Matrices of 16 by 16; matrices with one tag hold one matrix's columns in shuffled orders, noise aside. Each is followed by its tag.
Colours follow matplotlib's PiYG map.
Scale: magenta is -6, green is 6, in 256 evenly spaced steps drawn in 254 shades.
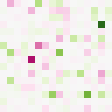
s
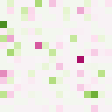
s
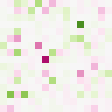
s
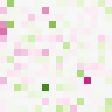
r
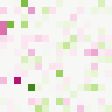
r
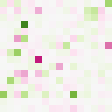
s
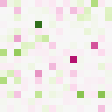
s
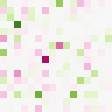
s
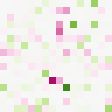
r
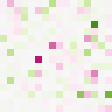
s
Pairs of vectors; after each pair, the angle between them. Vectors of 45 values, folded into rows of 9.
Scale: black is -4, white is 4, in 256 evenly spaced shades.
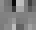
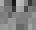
nearly parallel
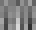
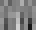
nearly parallel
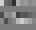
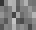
partly opposed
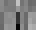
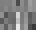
nearly opposite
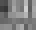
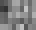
nearly parallel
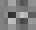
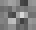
nearly parallel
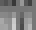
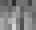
nearly parallel
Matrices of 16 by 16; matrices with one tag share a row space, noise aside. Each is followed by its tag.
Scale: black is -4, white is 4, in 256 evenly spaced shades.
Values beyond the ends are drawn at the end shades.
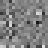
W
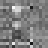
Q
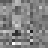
Q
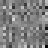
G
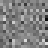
G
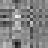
Q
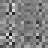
W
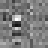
Q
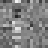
Q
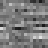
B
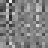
W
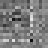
Q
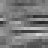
B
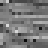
B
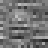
B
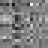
Q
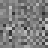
G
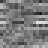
B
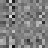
W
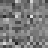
Q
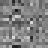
Q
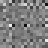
G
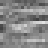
B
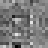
Q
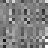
G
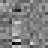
Q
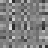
G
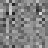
W
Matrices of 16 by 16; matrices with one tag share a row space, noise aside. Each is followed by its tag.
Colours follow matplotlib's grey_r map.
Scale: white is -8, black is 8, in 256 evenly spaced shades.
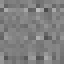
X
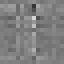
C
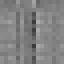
C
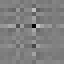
C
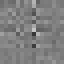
C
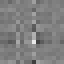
C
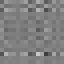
X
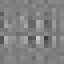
X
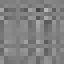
X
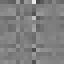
C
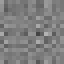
X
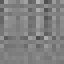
X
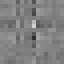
C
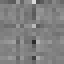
C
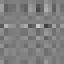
X
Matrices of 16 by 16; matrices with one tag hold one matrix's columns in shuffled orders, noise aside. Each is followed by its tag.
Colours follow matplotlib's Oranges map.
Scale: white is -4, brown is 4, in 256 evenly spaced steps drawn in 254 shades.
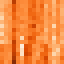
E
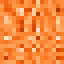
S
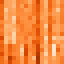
E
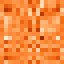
S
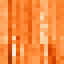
E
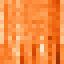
E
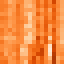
E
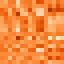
S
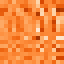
S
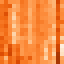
E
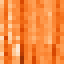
E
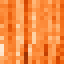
E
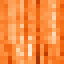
E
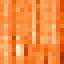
E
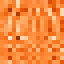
S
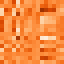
S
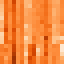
E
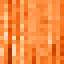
E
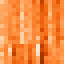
E
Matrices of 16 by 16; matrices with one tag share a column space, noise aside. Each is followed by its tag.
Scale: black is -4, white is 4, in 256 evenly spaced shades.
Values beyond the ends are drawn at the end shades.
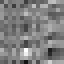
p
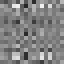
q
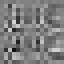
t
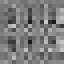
t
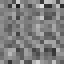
p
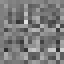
t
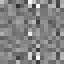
q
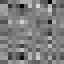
q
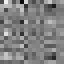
q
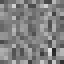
p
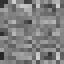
q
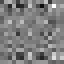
q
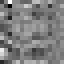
p
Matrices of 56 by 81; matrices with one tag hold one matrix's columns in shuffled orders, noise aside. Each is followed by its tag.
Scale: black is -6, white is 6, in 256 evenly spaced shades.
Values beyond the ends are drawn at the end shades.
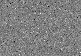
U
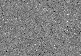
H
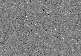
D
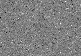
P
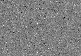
P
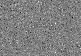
P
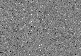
H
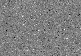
D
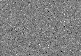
H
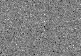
H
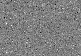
P
